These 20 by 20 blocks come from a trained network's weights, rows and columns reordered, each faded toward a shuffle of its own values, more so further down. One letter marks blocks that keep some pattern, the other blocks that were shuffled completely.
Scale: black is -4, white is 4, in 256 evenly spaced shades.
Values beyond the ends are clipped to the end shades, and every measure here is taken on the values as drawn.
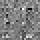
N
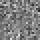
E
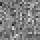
N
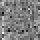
N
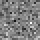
E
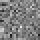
N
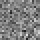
N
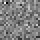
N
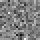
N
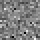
E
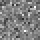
E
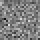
E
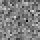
E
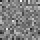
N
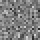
N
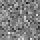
E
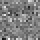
N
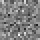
N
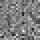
N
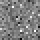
E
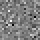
E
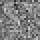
N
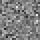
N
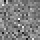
N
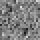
E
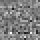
N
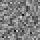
N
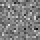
E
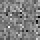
N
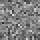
N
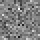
E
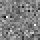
E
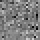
N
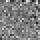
N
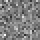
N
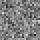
E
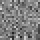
N
